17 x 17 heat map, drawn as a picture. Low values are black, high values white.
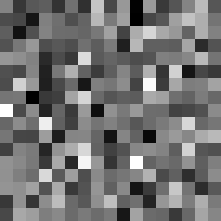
Slope: none. Mirror symmetry: none. Odd rows or columns: none.
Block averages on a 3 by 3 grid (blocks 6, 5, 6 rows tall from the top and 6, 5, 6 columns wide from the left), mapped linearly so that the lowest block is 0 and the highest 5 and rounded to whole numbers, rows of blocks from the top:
024 | 225 | 443
